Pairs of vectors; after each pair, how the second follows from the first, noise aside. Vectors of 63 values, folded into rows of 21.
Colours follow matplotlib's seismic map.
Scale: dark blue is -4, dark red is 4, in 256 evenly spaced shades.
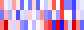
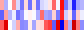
copied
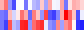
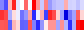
negated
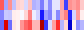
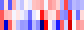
negated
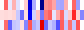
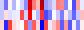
negated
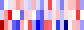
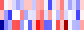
negated
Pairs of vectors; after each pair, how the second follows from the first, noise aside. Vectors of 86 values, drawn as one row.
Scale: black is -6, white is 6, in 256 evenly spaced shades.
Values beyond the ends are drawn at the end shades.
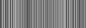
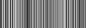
scaled up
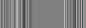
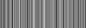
shuffled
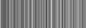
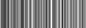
scaled up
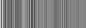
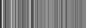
sign-scrambled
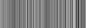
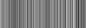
copied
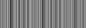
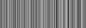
shuffled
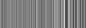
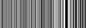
scaled up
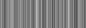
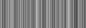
copied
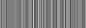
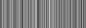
shuffled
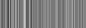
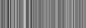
copied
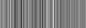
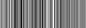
scaled up
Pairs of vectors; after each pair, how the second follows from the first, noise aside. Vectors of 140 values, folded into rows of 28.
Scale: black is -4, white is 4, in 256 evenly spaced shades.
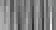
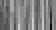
negated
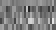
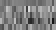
negated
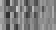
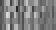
negated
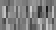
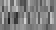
reversed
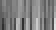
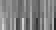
negated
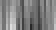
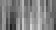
negated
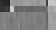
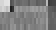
negated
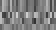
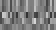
negated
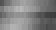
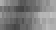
negated
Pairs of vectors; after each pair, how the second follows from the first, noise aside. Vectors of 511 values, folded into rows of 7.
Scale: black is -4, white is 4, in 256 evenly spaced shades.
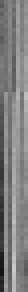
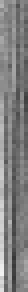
negated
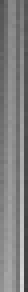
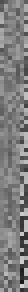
sign-scrambled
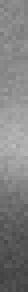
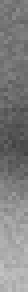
negated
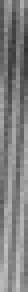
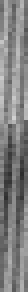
wrapped around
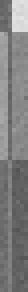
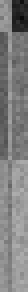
negated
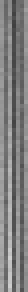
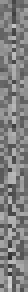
sign-scrambled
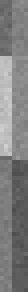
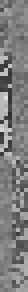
sign-scrambled
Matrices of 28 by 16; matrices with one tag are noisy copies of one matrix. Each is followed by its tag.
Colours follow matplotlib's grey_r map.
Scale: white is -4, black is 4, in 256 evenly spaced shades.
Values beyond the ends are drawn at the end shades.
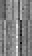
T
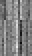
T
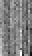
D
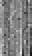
D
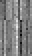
T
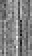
T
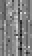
T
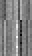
T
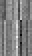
T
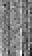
D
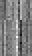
T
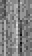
T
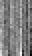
D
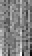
D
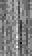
T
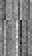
T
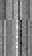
T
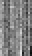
D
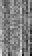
D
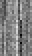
T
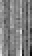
D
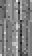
T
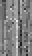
T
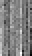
D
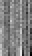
D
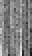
D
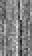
T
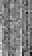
D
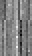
T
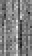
T
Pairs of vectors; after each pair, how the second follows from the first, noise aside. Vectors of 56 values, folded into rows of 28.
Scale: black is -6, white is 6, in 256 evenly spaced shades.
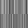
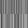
reversed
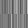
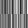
scaled up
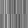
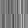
reversed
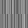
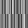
scaled up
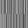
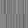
shrunk
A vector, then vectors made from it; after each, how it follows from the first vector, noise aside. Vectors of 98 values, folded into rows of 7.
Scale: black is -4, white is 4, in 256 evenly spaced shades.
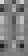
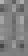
shrunk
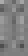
shrunk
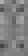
shrunk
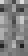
copied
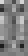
copied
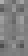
shrunk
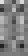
copied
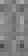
shrunk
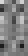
copied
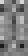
copied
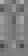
shrunk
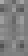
shrunk
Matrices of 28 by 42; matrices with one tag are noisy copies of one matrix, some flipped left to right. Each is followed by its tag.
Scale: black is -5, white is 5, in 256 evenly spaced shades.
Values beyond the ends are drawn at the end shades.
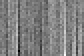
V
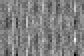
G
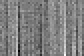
V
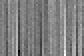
V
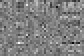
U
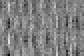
G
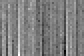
V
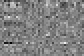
U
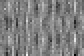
G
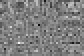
U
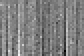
V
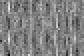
G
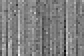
V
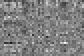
U
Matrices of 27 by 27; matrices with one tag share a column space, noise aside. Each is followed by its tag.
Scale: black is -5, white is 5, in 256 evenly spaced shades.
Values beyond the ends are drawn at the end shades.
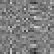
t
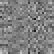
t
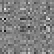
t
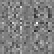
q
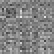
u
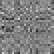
t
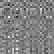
u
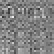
u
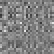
q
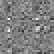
t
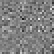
t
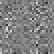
t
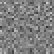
t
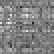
q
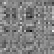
q
